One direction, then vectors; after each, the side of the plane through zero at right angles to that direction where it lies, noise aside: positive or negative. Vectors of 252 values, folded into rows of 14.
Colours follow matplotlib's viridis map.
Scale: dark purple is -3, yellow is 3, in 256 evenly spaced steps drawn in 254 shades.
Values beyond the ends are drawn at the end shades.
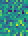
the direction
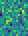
negative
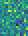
negative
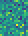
positive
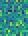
positive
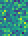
positive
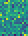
negative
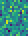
negative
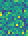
positive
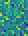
negative
